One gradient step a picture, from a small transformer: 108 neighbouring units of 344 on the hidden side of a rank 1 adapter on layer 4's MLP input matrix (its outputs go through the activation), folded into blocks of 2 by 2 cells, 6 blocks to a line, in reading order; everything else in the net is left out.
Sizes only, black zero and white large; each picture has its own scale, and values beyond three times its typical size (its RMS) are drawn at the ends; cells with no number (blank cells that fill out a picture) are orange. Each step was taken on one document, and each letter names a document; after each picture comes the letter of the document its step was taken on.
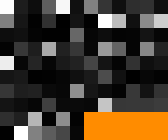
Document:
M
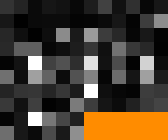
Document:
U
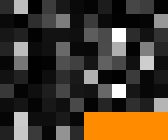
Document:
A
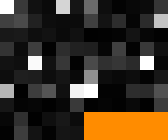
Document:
U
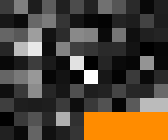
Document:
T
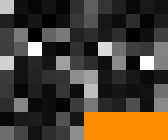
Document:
T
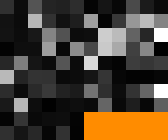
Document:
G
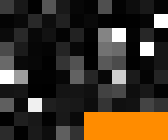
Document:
A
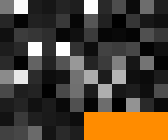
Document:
T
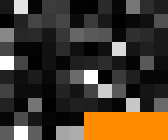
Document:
A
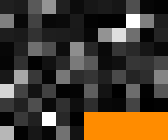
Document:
G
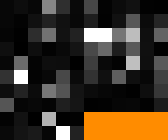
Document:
G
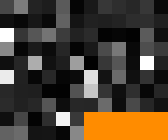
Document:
T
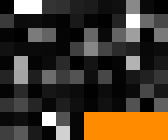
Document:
G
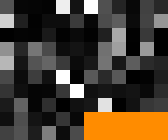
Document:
M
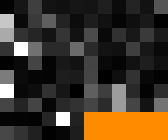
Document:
T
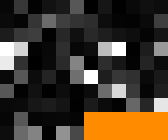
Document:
A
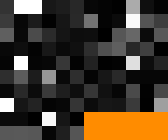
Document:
G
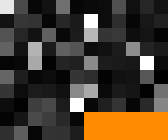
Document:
U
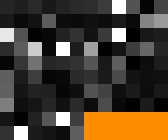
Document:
T
